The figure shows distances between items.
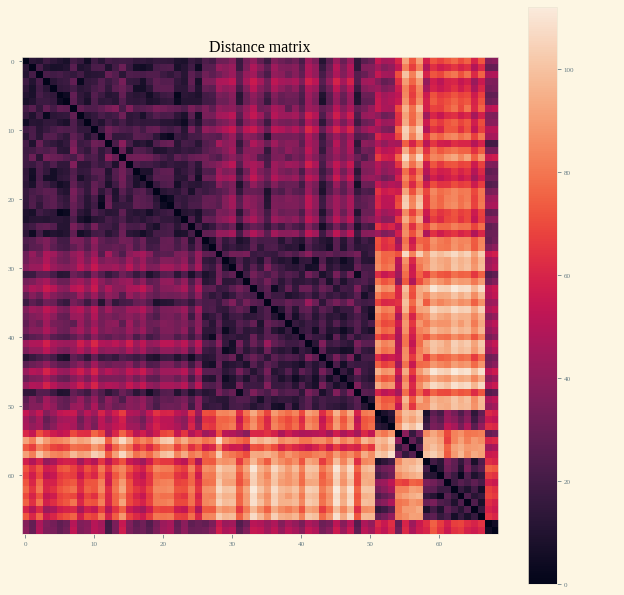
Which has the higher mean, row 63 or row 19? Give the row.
63
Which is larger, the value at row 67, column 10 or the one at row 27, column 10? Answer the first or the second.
the first
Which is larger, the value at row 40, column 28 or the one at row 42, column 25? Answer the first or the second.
the second
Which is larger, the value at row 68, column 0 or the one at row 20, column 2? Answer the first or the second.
the first
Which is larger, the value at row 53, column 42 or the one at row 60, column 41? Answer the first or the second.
the second
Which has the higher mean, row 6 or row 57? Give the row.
57
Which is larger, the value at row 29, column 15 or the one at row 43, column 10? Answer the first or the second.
the first
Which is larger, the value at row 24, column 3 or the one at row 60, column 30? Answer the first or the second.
the second
